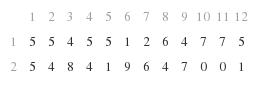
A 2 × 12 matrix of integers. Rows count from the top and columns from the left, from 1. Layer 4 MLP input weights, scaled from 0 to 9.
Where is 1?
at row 1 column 6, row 2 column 5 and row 2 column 12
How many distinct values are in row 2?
8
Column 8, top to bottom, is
6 4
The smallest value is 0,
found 2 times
